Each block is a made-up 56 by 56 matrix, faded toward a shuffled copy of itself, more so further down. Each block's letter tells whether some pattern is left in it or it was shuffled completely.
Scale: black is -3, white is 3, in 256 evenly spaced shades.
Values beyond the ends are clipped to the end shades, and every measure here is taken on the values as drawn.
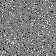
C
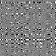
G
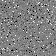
C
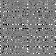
G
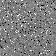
C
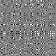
G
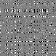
G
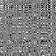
G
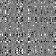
G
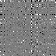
G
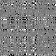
G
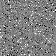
C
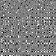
G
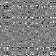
G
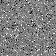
C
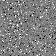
C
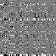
G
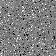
C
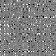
G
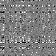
G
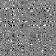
G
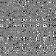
G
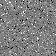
C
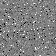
C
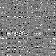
G
